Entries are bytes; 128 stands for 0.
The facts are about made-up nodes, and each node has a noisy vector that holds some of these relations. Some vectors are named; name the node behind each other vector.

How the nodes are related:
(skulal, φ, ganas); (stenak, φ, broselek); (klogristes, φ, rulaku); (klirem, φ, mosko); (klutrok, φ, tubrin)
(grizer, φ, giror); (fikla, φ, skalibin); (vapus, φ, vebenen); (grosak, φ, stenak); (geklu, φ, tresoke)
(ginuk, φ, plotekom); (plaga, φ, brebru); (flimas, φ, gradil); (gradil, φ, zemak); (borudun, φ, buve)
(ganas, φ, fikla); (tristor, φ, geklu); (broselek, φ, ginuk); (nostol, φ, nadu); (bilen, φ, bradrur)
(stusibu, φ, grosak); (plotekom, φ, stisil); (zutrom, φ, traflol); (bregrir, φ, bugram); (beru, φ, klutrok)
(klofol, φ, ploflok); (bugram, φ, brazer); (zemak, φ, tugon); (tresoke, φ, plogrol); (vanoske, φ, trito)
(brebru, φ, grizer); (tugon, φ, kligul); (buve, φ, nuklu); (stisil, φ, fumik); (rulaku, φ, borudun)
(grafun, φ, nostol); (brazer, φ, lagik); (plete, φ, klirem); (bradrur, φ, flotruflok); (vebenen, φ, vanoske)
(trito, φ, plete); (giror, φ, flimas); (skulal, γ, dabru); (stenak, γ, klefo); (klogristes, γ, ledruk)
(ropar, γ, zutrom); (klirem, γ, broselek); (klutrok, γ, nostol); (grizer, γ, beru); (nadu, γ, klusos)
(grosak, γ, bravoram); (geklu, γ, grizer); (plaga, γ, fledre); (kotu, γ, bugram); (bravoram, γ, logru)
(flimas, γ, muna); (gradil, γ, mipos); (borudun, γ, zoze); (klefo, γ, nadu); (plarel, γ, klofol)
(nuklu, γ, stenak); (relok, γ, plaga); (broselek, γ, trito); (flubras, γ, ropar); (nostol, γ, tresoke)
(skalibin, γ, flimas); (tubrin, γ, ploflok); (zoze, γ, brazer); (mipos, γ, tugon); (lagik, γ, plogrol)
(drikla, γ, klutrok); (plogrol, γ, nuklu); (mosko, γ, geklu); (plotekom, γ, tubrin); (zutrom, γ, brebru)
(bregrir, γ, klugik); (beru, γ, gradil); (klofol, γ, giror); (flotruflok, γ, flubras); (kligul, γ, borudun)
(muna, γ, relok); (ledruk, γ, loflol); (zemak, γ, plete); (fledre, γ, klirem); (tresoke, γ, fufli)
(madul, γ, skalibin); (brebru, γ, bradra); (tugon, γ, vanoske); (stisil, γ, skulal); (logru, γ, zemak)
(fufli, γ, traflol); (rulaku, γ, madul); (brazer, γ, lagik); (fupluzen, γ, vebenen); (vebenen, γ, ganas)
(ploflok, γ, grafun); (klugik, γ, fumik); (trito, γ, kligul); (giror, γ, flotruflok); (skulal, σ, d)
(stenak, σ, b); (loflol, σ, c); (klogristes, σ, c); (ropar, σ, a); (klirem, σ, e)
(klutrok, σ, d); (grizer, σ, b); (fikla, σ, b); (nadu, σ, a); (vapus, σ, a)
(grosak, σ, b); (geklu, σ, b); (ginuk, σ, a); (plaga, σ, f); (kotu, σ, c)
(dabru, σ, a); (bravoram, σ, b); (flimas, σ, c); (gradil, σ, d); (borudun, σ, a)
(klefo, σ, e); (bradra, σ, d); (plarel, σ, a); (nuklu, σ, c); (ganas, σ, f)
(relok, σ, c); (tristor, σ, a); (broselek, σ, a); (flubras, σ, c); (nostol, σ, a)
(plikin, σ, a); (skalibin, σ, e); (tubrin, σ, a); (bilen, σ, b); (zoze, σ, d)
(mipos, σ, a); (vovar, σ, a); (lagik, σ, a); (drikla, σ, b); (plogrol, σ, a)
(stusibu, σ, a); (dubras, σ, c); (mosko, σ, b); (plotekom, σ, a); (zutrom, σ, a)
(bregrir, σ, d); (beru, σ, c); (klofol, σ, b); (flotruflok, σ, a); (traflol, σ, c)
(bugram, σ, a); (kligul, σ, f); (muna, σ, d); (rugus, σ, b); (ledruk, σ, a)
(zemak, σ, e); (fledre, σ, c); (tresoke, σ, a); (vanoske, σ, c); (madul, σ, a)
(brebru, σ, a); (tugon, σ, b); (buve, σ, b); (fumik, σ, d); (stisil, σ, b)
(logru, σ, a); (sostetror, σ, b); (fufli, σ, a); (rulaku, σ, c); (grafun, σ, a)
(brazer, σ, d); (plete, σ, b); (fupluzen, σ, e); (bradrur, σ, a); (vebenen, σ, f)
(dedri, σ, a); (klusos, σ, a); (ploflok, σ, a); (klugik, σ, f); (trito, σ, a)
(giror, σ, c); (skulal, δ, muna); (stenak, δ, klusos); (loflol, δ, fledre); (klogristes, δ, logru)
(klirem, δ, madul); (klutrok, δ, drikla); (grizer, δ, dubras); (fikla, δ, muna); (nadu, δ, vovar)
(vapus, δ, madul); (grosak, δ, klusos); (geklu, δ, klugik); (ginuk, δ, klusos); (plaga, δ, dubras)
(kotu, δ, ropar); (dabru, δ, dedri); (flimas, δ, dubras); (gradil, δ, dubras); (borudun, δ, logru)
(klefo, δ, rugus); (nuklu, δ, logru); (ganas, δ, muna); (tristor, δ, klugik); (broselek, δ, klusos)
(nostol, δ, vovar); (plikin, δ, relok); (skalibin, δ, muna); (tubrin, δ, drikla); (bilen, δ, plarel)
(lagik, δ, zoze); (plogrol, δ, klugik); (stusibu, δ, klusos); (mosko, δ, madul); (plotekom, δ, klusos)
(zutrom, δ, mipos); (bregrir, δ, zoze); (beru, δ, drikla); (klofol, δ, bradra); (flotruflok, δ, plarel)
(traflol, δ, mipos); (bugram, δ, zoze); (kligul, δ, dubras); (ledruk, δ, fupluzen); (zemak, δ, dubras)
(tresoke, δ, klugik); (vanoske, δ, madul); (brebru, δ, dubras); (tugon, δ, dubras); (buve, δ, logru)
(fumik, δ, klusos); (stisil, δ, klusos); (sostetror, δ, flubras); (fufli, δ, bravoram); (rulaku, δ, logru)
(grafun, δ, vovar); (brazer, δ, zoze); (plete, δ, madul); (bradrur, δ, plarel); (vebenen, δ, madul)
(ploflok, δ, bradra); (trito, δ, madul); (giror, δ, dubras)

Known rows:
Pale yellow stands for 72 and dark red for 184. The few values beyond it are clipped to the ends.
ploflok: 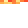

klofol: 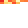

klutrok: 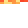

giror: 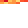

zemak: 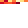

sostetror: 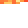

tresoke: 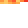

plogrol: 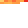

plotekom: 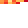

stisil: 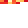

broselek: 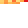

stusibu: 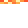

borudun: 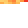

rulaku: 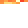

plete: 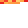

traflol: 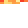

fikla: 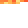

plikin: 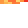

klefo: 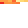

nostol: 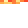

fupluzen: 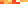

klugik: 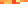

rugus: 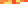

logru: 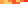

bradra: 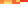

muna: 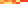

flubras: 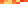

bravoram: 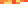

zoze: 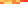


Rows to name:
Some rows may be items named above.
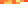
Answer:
sostetror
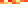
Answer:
zutrom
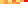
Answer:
broselek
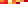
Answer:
fumik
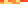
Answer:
klutrok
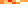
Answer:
plaga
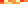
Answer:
klogristes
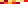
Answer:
kligul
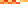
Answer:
skalibin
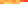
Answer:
brazer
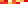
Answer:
stisil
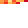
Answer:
plotekom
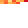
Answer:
ginuk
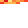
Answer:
nuklu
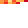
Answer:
plotekom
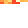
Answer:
fupluzen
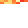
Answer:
fledre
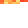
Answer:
vanoske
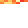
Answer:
relok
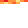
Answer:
grizer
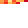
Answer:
plotekom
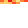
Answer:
brebru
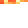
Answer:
vebenen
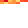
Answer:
giror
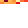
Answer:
flimas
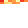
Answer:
beru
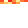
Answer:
zutrom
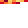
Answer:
tugon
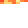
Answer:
geklu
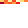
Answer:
klirem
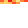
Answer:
brebru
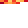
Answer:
mosko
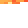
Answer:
klusos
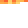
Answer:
stenak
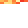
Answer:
fledre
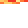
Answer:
madul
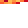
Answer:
gradil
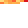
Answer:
trito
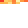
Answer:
grosak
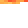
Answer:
nadu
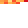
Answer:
ginuk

